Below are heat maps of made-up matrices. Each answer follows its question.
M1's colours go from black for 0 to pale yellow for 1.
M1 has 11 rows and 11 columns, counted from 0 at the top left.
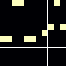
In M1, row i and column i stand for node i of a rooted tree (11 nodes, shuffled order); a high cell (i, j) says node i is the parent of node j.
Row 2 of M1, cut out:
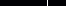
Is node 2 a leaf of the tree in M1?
yes
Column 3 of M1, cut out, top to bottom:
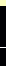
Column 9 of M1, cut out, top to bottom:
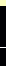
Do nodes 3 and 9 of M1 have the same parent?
yes
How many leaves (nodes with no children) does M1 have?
7
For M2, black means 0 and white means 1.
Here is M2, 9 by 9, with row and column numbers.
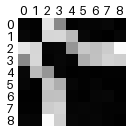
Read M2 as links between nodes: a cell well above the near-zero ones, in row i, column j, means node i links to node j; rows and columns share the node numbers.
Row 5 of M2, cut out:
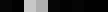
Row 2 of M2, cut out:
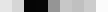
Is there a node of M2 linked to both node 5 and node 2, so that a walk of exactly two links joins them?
no
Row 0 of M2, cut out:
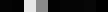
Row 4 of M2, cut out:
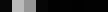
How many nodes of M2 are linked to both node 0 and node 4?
1
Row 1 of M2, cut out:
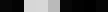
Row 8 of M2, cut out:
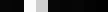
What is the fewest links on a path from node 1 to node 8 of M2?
2
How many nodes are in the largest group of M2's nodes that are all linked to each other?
3
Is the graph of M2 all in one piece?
yes
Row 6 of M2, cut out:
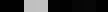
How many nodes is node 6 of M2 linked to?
2
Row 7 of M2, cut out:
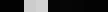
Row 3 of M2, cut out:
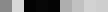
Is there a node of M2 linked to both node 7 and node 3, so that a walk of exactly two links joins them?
no
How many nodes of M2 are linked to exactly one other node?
0
